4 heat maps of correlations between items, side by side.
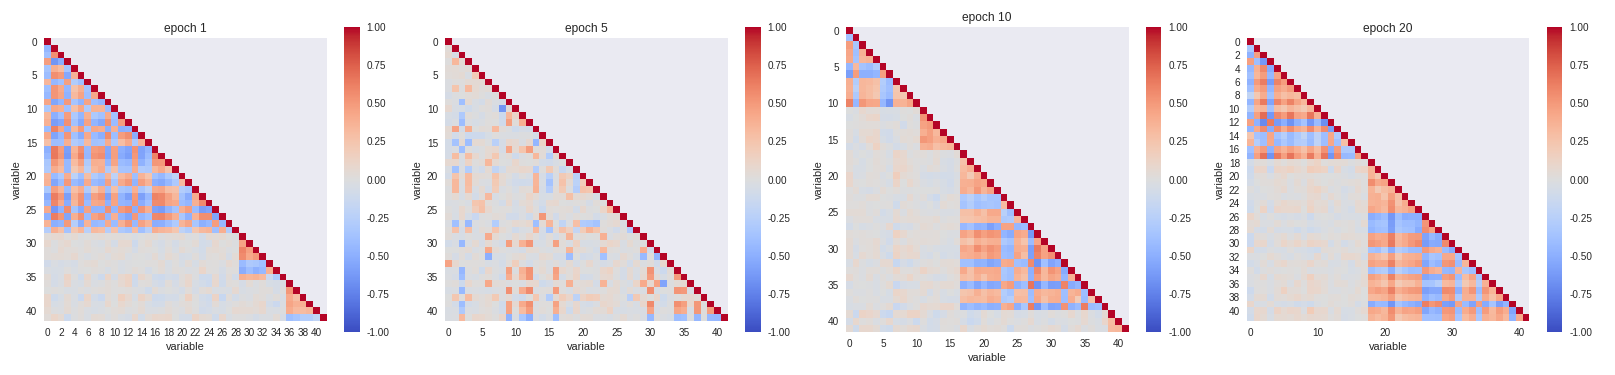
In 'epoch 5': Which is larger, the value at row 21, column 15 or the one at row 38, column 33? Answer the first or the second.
the second
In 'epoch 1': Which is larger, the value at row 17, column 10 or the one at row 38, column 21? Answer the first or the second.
the first
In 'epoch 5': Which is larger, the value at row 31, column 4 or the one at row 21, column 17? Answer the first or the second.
the second
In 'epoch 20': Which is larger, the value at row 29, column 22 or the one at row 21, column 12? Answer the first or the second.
the first
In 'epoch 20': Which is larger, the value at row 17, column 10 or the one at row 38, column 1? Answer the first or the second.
the first
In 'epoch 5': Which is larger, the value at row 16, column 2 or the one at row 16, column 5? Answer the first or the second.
the second
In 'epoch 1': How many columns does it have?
42
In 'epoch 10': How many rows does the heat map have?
42
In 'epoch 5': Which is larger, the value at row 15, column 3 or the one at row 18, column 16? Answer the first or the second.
the second
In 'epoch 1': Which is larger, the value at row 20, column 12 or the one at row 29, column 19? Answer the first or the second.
the first
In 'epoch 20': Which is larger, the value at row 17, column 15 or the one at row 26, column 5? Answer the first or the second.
the second
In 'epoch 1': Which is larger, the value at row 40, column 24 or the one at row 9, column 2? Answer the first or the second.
the first
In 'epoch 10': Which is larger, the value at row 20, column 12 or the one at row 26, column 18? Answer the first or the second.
the second
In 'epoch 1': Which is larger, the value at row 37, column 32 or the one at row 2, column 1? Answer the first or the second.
the second
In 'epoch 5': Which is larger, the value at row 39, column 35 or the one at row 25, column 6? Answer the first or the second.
the first
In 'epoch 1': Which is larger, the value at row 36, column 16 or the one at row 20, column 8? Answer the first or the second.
the first
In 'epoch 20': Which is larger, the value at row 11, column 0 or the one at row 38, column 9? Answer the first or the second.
the second
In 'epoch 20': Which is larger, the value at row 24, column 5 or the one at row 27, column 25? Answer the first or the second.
the first
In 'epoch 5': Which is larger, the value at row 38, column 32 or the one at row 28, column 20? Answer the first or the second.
the second
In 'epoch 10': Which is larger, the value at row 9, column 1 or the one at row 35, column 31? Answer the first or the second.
the first
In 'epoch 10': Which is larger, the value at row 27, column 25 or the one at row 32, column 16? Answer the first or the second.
the second
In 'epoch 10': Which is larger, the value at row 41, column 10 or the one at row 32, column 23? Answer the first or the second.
the second
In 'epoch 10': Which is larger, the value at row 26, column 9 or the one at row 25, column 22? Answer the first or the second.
the second
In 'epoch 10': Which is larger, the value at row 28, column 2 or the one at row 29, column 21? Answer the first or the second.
the second
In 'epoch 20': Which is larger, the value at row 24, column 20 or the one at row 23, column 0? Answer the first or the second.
the first
